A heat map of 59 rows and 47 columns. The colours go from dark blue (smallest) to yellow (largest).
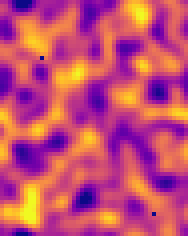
Histogram: bell-shaped. Lone odd cells: 2, each lower than its neighbours. Grain: blotchy. Average level on the scale: 50%. Mirror symmetry: none. Seam: none. Slope: none.
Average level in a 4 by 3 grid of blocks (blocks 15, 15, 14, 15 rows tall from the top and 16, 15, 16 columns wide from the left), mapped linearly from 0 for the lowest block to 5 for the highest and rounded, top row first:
2 0 3 / 1 2 3 / 1 2 0 / 5 0 1
